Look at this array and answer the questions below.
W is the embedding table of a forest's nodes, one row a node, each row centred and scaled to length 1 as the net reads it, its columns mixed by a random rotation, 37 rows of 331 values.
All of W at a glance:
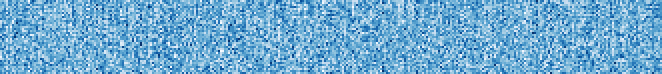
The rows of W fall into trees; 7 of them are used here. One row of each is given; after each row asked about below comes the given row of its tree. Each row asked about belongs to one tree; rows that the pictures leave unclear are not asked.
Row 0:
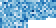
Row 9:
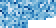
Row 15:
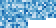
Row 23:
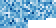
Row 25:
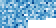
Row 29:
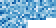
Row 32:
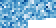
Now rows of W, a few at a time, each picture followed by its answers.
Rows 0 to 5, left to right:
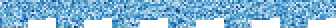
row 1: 0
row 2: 29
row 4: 29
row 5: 9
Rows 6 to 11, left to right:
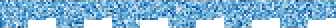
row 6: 0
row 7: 9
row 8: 29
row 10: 25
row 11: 25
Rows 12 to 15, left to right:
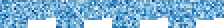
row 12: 9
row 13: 15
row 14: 32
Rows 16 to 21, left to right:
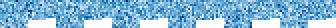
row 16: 25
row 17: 23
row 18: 32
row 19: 15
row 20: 15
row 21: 9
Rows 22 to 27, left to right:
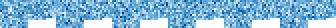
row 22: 9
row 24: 15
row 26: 25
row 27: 23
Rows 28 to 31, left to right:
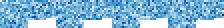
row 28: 23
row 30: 32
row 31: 0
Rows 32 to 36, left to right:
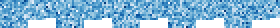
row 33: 0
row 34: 29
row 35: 0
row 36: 9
